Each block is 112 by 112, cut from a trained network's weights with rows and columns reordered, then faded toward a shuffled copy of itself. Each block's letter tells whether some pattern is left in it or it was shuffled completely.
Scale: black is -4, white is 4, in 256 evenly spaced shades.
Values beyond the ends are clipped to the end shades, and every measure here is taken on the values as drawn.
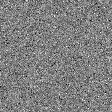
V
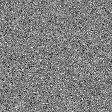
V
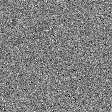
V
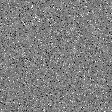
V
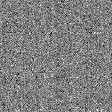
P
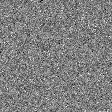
V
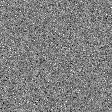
V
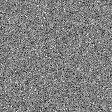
V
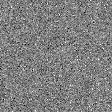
P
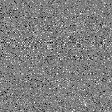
P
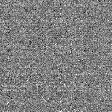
P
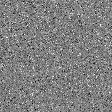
V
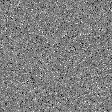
V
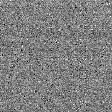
P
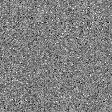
P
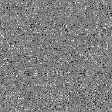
P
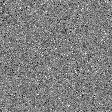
V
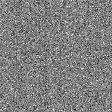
P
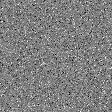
V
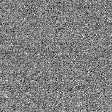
P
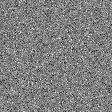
V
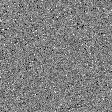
V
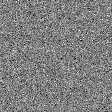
V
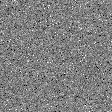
V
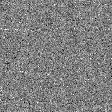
P
